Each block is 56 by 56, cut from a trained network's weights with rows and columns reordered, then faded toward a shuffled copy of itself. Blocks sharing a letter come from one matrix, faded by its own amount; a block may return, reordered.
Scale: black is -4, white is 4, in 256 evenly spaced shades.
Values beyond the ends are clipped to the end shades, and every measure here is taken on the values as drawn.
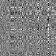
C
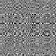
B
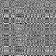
C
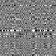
B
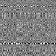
B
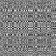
C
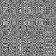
C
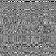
B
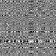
B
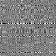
B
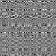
B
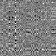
C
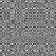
C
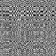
C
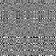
B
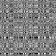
C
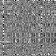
C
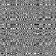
B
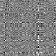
C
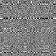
B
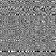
B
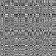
C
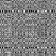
C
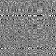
B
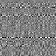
B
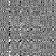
C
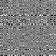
B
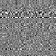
B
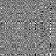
C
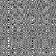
C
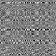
B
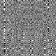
C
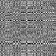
C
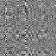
C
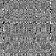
C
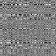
B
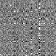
C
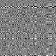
B
